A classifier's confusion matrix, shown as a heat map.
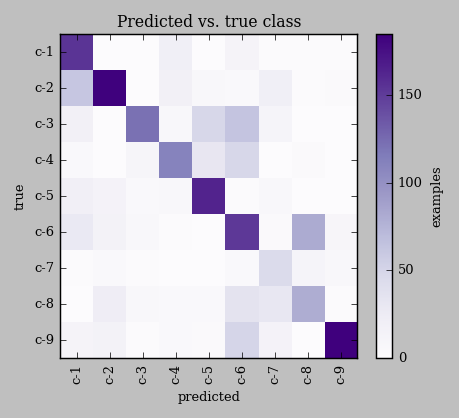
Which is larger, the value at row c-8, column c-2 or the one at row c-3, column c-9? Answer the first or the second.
the first
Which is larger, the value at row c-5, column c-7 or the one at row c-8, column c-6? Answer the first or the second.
the second
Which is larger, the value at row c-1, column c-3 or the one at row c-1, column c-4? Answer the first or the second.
the second
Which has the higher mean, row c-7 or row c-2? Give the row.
c-2
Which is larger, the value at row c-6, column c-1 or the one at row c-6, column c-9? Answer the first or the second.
the first
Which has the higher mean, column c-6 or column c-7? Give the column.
c-6
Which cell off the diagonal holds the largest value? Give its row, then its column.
c-6, c-8
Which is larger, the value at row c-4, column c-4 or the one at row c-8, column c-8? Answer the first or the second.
the first
